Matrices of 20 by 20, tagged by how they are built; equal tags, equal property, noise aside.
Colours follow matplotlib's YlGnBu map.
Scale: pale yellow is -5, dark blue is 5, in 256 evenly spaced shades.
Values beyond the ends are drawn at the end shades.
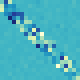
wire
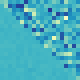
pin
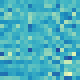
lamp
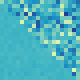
pin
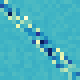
wire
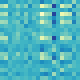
lamp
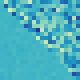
pin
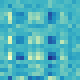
lamp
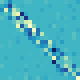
wire
